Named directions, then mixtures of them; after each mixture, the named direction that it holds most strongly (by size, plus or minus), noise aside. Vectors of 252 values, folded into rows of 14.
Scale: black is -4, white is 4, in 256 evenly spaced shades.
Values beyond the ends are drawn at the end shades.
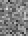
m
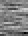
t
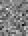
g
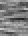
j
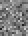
g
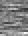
t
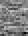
t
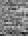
t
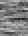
j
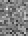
m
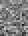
g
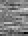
t
